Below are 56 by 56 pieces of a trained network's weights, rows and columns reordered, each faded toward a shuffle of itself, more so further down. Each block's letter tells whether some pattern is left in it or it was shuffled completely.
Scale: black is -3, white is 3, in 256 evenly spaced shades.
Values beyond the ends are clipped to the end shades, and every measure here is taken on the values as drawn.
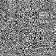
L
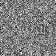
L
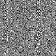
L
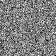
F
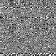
L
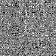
L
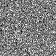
F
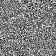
F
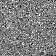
F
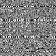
L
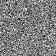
F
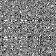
L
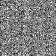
L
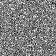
F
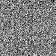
L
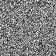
F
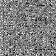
L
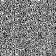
L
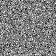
F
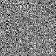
L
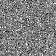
F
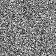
F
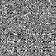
L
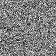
F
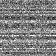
L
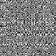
L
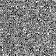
L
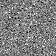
F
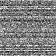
L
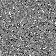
F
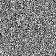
F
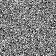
F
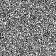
F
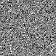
L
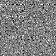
L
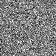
F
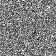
F
